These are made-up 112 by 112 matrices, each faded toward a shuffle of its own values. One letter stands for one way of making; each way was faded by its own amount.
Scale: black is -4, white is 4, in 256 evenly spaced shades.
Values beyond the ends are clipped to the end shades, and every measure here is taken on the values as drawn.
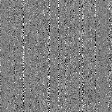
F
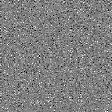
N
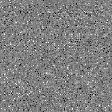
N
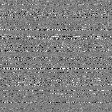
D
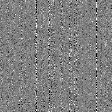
F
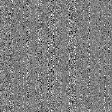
F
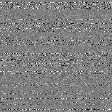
D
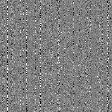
F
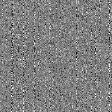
F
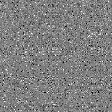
N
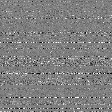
D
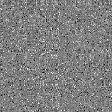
N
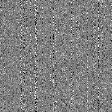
F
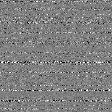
D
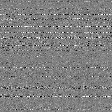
D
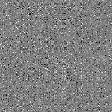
N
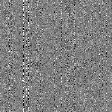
F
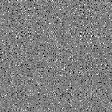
N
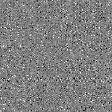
N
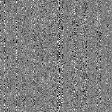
F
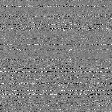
D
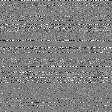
D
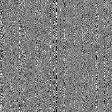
F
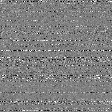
D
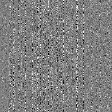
F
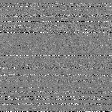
D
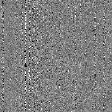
F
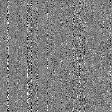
F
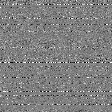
D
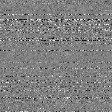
D
